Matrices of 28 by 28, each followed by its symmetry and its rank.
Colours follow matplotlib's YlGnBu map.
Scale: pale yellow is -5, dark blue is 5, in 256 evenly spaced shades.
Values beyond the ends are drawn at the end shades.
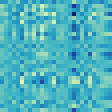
neither, rank three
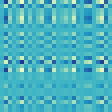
neither, rank one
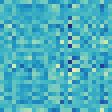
neither, rank three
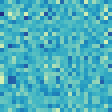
neither, rank five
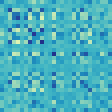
symmetric, rank three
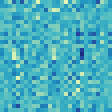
neither, rank five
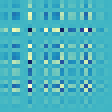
symmetric, rank one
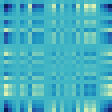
symmetric, rank one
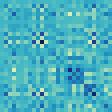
symmetric, rank three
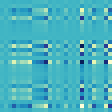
neither, rank one
